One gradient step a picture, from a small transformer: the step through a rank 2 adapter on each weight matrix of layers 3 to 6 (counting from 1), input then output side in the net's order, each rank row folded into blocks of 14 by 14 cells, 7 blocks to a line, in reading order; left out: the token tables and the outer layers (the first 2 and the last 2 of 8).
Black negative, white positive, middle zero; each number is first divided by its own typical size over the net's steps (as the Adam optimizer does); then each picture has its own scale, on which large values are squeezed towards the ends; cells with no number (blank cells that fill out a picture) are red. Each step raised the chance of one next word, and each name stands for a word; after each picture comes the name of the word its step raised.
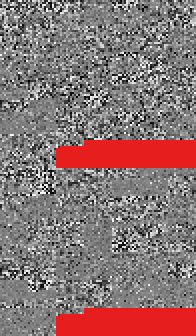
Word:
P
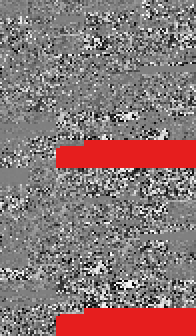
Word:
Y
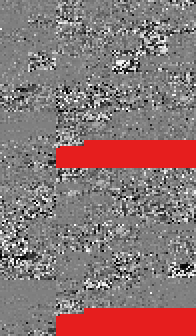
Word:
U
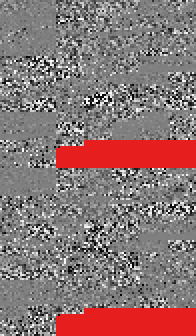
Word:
Y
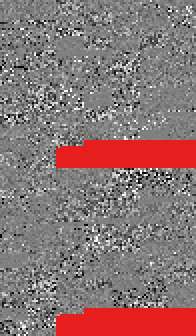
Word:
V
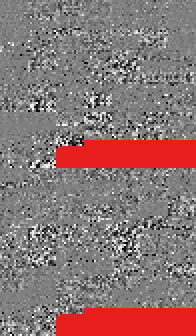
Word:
V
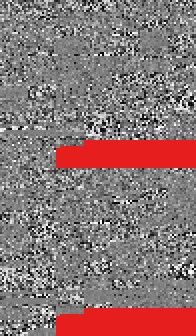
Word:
Y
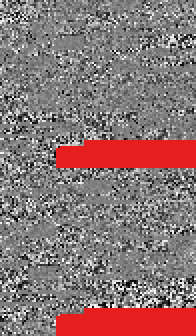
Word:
U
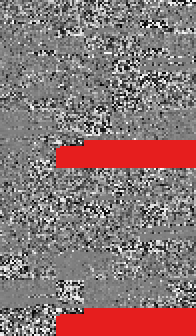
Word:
Y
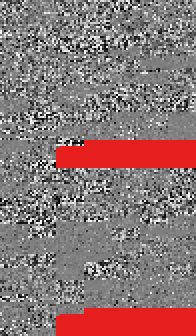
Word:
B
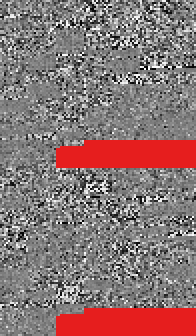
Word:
B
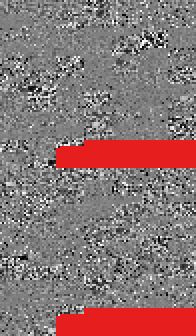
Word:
U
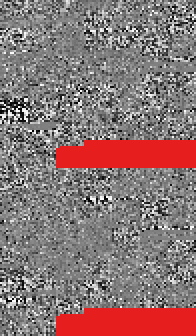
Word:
P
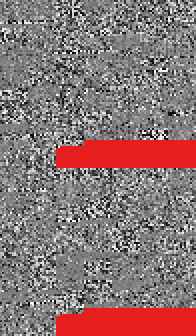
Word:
P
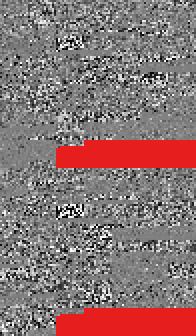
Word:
Y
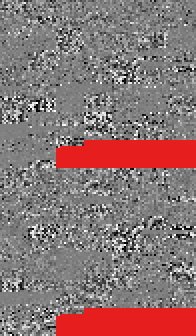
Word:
V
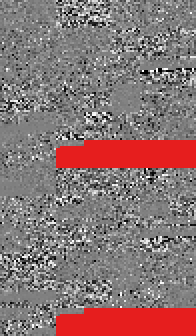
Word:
V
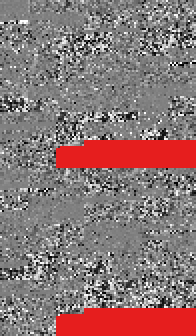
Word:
U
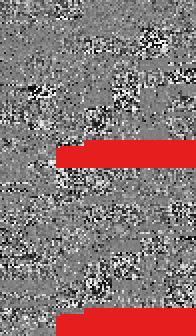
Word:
U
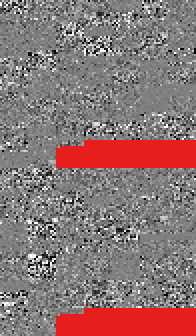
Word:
U
